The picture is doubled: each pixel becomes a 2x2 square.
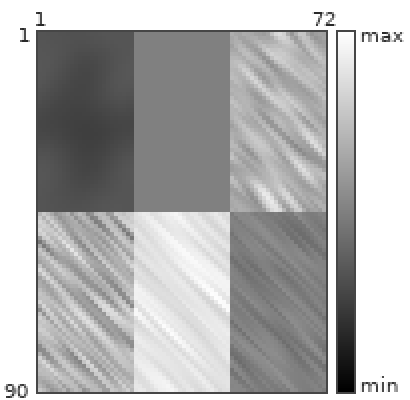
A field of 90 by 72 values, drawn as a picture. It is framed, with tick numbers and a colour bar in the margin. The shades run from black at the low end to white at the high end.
The table splits into 2 rows of 3 panels. Panel 1,1: low, smooth, faint in contrast. Panel 1,2: middling, flat. Panel 1,3: high, slanting down to the right. Panel 2,1: high, slanting down to the right. Panel 2,2: very high, slanting down to the right, faint in contrast. Panel 2,3: middling, slanting down to the right, faint in contrast.
